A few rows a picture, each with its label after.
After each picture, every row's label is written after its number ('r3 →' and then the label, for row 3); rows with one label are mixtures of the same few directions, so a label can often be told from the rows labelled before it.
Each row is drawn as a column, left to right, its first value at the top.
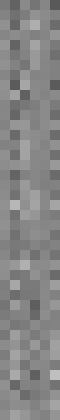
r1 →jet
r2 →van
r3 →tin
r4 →jet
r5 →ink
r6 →van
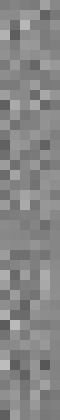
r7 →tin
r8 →tin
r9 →jet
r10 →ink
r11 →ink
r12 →ink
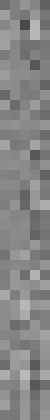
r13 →van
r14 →tin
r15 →jet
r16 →jet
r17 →van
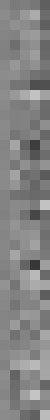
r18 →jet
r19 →ink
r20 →tin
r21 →tin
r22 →van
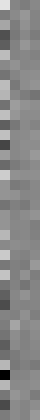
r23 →van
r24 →tin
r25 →van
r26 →tin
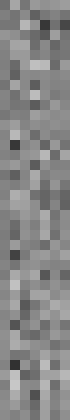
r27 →van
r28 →ink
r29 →jet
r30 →ink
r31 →jet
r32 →jet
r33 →jet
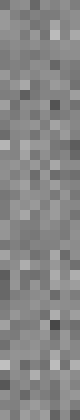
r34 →ink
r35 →tin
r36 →tin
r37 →van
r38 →tin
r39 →tin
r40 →ink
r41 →tin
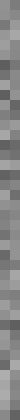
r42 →ink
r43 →tin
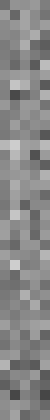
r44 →ink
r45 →tin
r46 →van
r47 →jet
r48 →ink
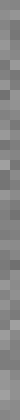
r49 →ink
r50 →tin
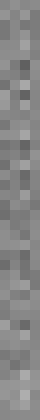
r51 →tin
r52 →ink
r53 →ink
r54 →jet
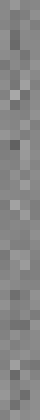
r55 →ink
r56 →van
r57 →tin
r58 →tin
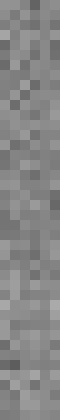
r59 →jet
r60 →ink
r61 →ink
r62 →van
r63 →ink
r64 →jet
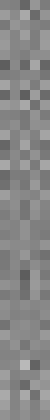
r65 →ink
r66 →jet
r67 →ink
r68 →ink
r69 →ink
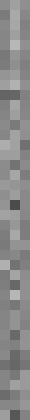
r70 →tin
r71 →van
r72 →ink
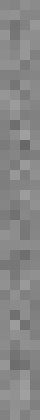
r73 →tin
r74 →tin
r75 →ink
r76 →jet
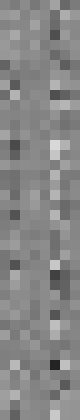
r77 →ink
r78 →tin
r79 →ink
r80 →jet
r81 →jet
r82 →tin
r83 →ink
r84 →ink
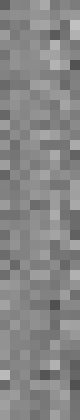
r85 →van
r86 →tin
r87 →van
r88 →van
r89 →van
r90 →jet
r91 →tin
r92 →jet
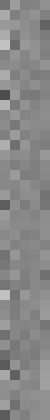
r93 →van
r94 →van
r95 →van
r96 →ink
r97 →jet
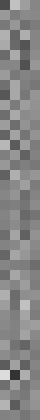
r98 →van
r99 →van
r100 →jet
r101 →tin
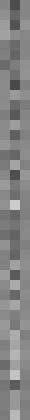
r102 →jet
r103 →van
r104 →ink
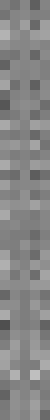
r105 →tin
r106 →van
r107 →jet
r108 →van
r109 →tin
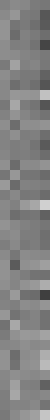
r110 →tin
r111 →tin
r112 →van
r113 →van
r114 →van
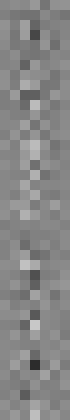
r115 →tin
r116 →van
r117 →tin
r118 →tin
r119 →van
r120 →van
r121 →ink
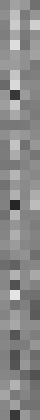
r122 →tin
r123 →van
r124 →van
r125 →jet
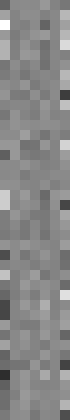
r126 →jet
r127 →tin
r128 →ink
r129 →tin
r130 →jet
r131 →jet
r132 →van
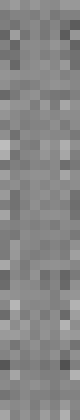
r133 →tin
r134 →jet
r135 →tin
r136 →ink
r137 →tin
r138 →tin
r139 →tin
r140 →jet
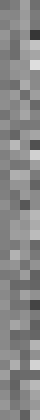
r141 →van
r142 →ink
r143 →van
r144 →jet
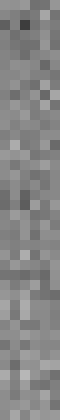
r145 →jet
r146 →tin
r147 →jet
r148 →van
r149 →ink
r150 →van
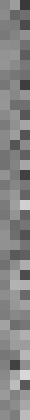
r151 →tin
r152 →ink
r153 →van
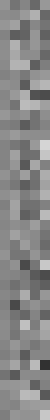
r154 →van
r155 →jet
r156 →tin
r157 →ink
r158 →tin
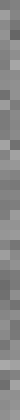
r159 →ink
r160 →jet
